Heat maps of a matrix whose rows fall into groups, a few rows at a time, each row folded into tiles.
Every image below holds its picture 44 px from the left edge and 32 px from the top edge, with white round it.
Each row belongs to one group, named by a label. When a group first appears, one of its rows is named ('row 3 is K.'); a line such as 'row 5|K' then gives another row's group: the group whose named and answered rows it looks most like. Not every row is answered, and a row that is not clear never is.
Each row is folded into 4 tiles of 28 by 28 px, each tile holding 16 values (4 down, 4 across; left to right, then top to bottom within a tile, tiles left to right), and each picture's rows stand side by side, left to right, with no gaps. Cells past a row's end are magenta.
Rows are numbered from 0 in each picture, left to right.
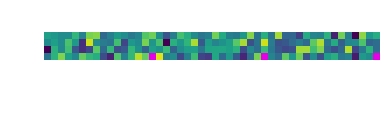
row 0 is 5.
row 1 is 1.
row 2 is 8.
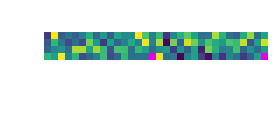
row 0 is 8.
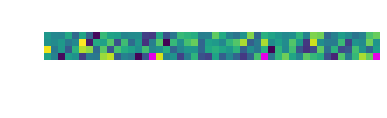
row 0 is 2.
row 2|5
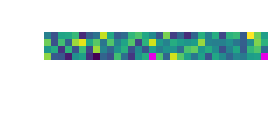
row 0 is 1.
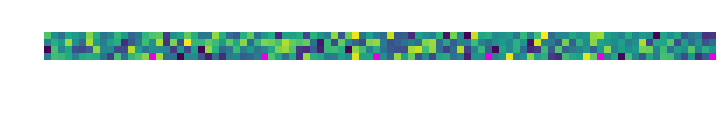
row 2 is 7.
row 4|5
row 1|1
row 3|8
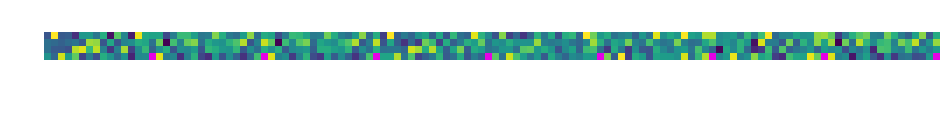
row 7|1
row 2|1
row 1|1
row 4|8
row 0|8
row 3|8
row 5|5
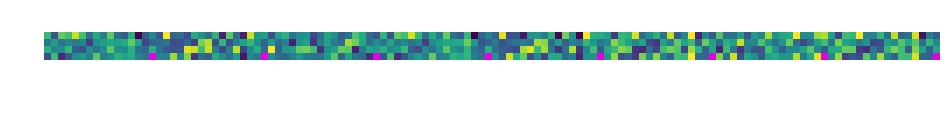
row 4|8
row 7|7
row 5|7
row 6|5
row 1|8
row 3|7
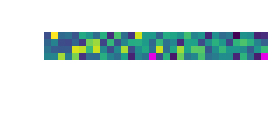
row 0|8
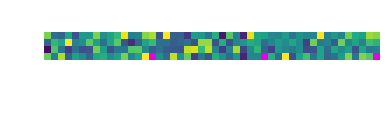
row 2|5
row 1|8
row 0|5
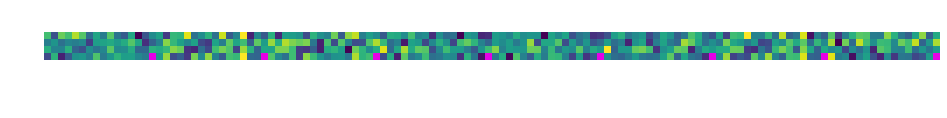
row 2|7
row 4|2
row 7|1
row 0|7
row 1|7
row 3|2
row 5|2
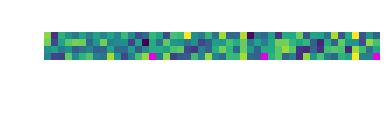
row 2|7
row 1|7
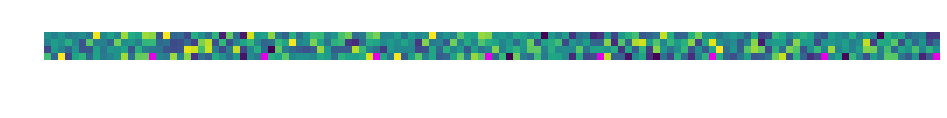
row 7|2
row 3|5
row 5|1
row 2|5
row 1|8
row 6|2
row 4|2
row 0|5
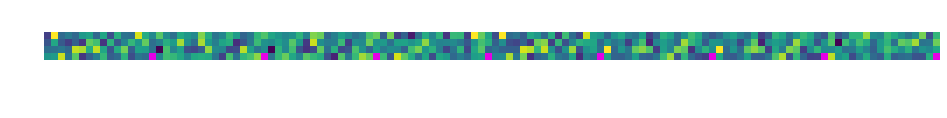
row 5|2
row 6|2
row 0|8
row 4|8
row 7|1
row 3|8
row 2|5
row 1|5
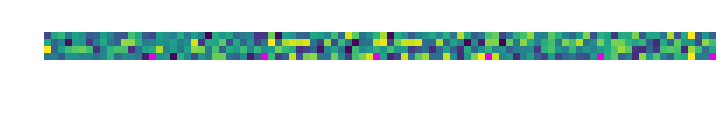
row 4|1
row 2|7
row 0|2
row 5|7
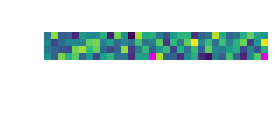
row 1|1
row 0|8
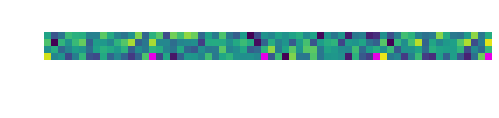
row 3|1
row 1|7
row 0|1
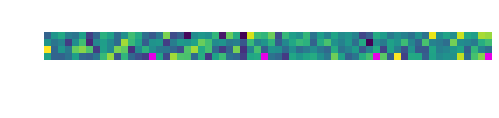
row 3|5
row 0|2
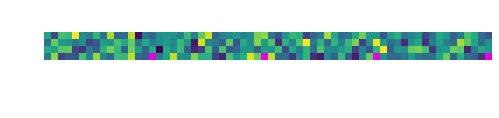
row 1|5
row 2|1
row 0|7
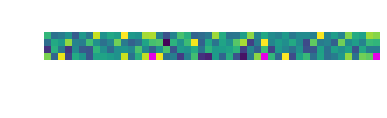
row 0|5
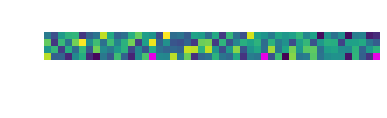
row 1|8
